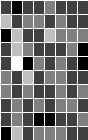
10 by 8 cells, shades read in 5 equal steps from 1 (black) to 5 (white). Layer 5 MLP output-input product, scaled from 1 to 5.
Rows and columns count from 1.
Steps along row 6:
down up down up same down same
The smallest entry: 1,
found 8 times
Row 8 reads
2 3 2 3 2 3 3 2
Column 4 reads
2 3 2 2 3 2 2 3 1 3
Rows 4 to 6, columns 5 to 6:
2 2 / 2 3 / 3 3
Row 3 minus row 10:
0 0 0 -1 1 0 1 1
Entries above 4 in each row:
0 0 0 0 1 0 0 0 0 0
